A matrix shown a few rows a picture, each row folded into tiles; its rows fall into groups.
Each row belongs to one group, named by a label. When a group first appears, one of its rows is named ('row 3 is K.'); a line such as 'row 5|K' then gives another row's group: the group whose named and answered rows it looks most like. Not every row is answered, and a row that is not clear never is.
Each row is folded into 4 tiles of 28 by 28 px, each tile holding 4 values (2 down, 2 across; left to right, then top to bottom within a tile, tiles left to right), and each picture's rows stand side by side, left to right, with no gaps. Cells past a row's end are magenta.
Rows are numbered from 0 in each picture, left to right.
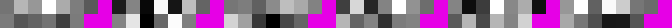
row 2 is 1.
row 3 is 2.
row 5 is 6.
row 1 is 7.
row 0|6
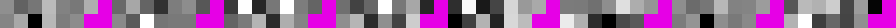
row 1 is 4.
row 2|2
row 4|2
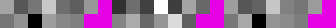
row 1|7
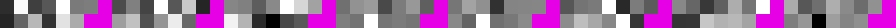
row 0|2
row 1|7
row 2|1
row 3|4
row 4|4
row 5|7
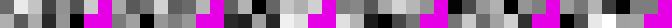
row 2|2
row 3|1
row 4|7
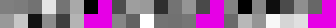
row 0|6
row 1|4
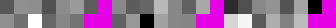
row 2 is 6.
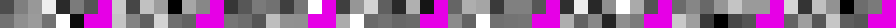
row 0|7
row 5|2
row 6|1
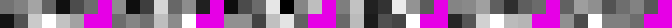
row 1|6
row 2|7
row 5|4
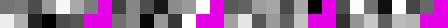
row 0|1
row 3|2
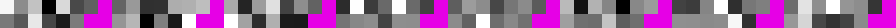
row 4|4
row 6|7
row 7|6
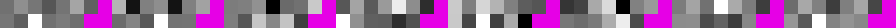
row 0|4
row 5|7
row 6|6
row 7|4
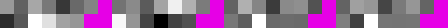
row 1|1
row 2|4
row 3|4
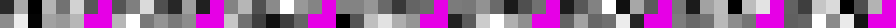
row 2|1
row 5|7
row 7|7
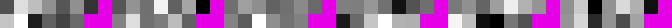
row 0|6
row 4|1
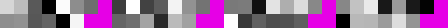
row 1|2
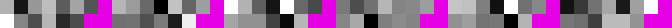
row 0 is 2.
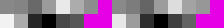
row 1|1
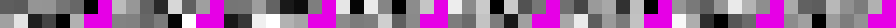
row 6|1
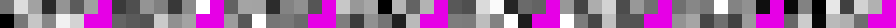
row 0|2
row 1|7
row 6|6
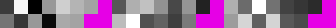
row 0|2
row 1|6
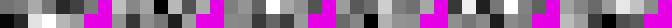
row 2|6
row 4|2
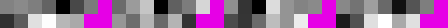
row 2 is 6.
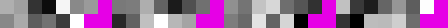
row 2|7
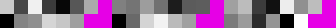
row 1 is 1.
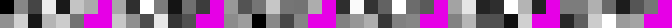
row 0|7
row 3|2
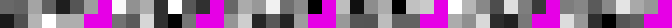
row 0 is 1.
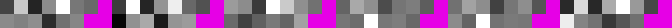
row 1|2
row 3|4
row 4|4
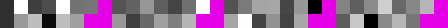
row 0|2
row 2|6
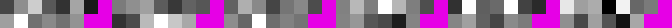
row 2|4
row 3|6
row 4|2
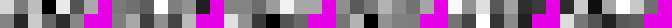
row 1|6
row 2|1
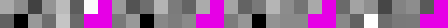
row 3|4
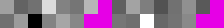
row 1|4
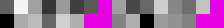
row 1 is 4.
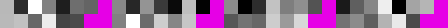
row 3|7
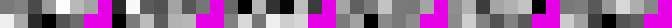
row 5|1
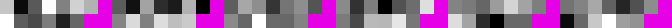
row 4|1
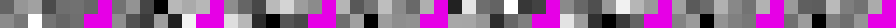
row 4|2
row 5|1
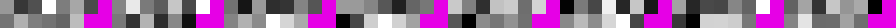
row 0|6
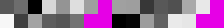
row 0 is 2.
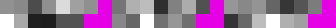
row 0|1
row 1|4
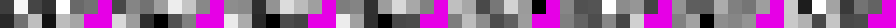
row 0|2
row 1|1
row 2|1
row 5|6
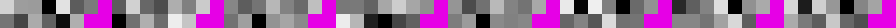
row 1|2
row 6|7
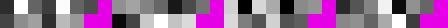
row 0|2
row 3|7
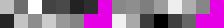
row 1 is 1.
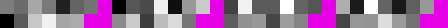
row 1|7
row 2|2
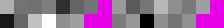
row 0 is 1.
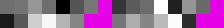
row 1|7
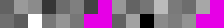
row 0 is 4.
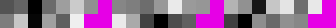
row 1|1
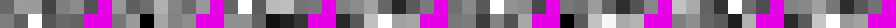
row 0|4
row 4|6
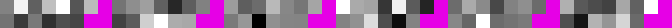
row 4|4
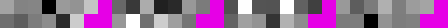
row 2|2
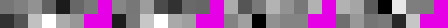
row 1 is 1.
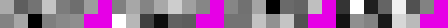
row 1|1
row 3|2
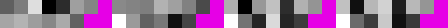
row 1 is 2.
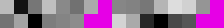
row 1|1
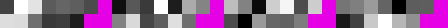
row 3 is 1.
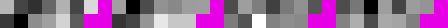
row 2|4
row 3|7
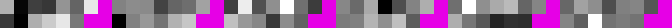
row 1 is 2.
